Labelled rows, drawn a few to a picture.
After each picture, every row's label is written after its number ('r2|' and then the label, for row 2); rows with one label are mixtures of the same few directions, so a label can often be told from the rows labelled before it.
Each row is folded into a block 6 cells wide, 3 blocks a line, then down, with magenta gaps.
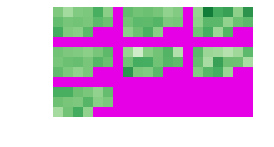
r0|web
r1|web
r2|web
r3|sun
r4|web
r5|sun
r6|web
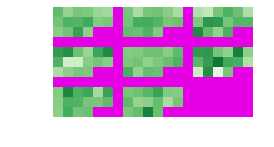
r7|web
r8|web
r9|web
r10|web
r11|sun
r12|sun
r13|web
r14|sun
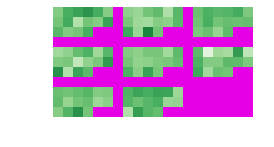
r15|sun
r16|sun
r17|sun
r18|sun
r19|sun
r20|web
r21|sun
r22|sun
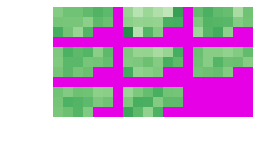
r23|web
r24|sun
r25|web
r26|web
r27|sun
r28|sun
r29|web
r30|web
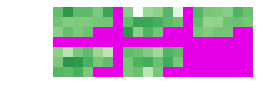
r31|web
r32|web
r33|web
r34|web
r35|sun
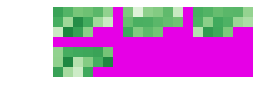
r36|sun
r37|web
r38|sun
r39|sun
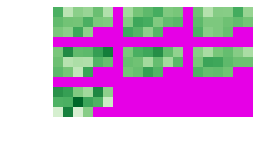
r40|web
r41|web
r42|web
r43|web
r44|sun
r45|web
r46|sun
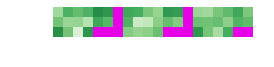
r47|web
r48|web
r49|web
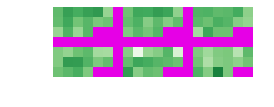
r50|sun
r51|sun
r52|sun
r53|web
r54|web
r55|sun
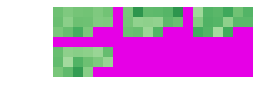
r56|sun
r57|web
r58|web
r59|sun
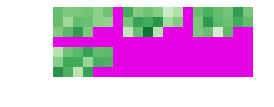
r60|sun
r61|web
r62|sun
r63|web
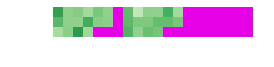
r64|web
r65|web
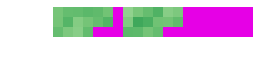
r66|sun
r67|web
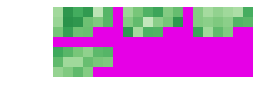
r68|web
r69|sun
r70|sun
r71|web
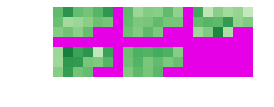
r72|web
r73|web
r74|web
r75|web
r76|sun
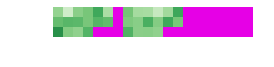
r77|web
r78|sun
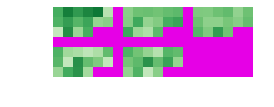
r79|sun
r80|sun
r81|sun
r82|sun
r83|sun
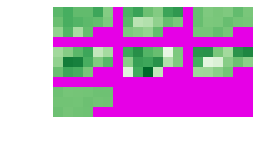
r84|sun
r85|web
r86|web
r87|web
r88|web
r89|web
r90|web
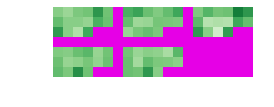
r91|web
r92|web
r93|web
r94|sun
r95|sun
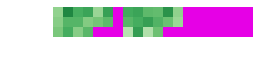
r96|web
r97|sun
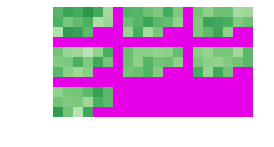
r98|sun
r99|sun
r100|web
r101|sun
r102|sun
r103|sun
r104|web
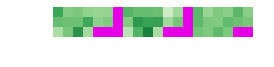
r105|web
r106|web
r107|web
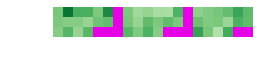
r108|web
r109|sun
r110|web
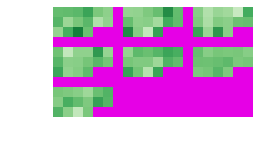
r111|sun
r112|web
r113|sun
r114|web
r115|web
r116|web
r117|sun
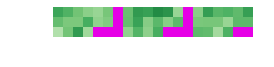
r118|web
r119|sun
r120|web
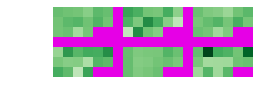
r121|sun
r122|sun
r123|sun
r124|web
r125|web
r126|web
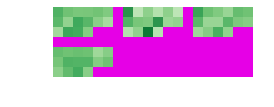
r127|sun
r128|web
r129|web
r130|web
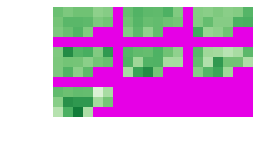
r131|web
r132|sun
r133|sun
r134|web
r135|sun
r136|sun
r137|web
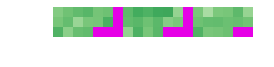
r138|sun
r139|sun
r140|web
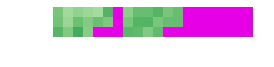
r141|sun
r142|web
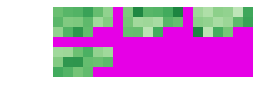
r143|sun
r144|web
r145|sun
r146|web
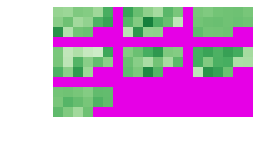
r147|sun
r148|sun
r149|web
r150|sun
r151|sun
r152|sun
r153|sun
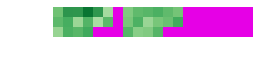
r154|sun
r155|sun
